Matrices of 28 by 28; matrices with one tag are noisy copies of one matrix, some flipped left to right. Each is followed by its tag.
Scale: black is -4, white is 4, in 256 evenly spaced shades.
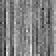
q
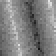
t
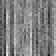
q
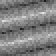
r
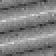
r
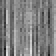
q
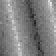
t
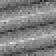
r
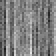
q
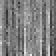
q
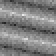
r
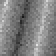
t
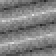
r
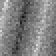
t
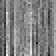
q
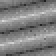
r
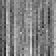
q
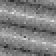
r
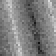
t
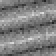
r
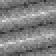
r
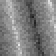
t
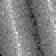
t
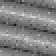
r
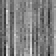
q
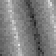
t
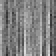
q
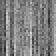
q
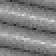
r
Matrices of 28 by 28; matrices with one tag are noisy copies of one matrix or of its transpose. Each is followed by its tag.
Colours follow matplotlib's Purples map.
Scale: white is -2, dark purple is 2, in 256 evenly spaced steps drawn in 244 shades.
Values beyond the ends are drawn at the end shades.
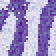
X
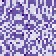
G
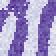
X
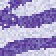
X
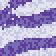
X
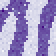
X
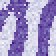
X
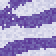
X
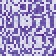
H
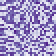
G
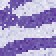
X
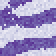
X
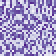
G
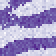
X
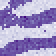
X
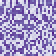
G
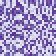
G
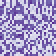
G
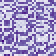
H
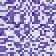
G
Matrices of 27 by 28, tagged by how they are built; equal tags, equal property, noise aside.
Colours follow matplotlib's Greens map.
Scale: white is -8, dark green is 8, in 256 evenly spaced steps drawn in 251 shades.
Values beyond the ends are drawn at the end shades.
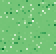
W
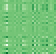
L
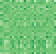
L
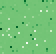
W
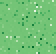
W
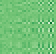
L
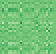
L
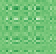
L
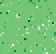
W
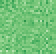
L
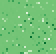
W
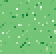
W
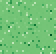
W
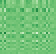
L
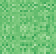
L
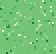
W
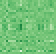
L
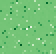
W
